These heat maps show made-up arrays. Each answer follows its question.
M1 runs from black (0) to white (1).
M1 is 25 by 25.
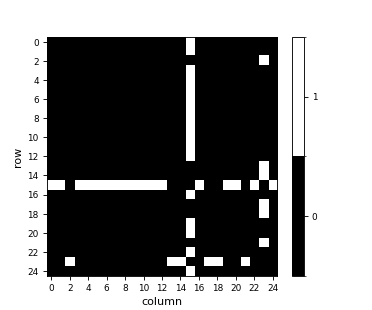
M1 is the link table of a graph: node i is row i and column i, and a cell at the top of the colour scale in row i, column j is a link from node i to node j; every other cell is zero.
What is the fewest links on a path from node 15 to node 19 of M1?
1
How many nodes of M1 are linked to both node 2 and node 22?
0
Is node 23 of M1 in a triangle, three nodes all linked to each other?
no
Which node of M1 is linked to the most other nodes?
node 15
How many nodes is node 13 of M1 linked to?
1
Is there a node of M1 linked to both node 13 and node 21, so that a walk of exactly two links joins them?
yes
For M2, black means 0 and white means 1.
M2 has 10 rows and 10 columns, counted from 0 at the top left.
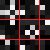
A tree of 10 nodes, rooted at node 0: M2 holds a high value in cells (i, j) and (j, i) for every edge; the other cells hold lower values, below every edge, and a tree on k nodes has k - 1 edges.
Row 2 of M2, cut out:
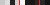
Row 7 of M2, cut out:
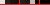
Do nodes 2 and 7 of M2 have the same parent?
yes
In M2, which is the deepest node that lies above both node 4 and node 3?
2
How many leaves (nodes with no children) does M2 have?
4
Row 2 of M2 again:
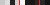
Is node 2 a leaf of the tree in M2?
no
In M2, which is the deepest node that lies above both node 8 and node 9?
2
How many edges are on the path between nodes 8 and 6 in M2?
5
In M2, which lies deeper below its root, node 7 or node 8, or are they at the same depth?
node 8
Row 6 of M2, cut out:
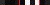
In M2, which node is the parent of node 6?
7
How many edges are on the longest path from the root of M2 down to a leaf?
3
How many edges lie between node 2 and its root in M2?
1
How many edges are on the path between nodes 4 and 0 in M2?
2
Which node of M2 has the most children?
2
